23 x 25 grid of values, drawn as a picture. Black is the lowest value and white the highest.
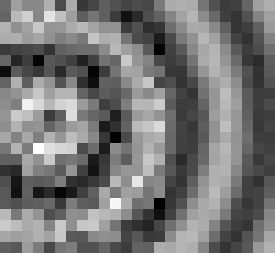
There is no overall slope. Concentric rings centre on the middle left. A vertical seam about 60% of the way across splits the table, and the right part is calmer. The ninth with the highest average is the middle left.
